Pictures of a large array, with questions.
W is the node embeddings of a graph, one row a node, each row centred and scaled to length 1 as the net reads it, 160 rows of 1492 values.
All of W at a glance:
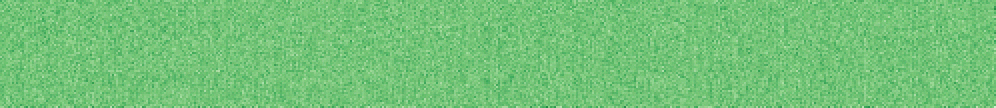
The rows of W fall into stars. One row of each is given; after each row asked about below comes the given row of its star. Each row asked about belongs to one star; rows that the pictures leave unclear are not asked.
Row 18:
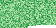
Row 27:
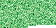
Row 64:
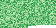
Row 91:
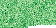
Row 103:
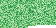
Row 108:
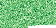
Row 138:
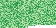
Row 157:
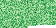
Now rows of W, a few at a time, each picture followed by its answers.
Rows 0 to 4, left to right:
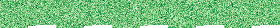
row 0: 138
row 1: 27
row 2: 138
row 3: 64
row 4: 27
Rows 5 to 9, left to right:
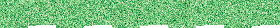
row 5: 91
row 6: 18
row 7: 108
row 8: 138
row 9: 27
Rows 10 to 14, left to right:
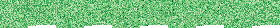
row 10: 18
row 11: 157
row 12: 157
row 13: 91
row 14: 91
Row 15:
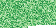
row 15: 108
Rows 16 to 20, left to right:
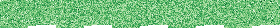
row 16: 18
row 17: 108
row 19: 27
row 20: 108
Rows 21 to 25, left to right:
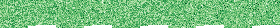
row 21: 157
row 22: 108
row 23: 91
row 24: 138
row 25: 64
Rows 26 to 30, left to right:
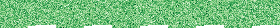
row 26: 108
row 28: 138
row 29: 27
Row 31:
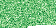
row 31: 18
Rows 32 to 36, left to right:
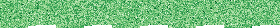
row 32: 138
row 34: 108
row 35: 108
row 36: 64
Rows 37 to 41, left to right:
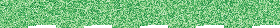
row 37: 91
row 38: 108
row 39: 18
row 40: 18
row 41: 18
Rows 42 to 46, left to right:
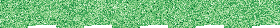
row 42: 18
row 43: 138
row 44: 64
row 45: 18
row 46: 18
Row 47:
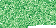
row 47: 18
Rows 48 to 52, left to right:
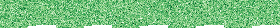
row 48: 18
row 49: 108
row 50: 157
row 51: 27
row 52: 108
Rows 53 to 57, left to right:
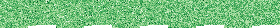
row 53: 108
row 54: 103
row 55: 108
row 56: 27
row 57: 138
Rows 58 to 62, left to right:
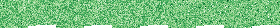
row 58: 138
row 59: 103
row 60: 64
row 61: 91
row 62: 64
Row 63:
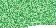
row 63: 103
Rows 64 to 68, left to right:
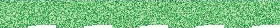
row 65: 18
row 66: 157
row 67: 18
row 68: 27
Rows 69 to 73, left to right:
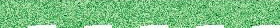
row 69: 157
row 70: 91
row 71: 138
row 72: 138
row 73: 103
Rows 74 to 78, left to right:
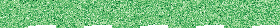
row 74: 103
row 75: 138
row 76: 18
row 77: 91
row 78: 103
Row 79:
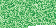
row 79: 103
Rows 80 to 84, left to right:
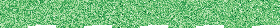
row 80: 108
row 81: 64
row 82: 27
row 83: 138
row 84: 157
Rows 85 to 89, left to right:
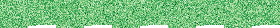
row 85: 157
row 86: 138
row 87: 91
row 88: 18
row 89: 64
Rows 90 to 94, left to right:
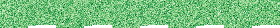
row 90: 157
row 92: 138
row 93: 27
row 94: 91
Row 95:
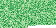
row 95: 138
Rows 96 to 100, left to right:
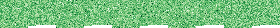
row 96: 91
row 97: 103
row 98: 64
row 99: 157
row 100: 18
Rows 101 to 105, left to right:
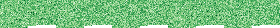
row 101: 27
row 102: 91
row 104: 64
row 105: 157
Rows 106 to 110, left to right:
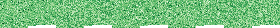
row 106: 157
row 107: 157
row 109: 27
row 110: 138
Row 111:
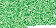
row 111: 108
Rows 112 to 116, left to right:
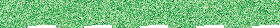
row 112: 27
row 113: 108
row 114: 108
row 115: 91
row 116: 108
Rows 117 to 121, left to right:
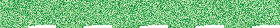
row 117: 108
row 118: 18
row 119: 18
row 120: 27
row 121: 91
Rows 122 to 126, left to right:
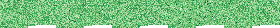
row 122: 64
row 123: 18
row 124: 18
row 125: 64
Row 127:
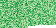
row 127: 138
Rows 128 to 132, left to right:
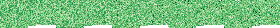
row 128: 103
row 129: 64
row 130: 18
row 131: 103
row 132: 103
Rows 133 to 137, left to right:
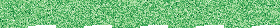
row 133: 138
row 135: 91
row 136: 27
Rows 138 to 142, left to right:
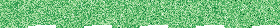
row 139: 91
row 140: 27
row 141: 157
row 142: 103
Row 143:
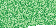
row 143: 27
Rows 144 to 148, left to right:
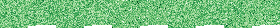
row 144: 157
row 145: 91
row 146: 103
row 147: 27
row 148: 138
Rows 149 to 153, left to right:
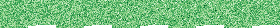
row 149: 138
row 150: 103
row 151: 18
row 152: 138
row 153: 138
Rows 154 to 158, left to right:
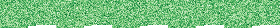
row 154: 18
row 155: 138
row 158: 64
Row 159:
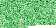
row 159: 108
